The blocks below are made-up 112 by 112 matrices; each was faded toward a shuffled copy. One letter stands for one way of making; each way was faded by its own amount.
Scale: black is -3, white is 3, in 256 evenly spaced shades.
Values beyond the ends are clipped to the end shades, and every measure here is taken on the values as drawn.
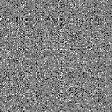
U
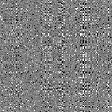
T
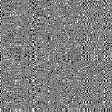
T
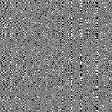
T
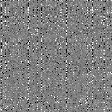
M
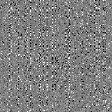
M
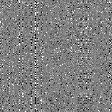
M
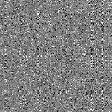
U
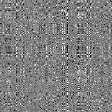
T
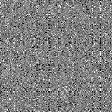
U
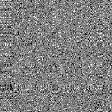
U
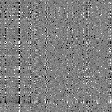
T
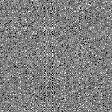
U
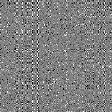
T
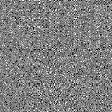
U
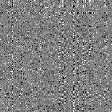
M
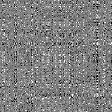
M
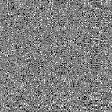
U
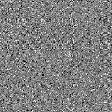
U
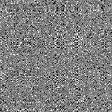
U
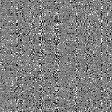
M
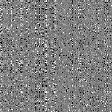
M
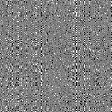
T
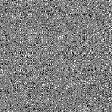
U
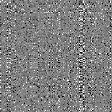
M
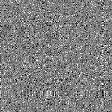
U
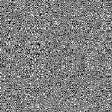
U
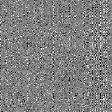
M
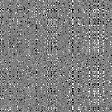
T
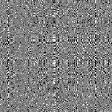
T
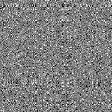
U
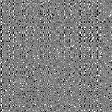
T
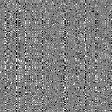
T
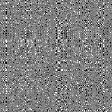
M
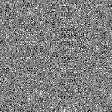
U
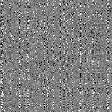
M
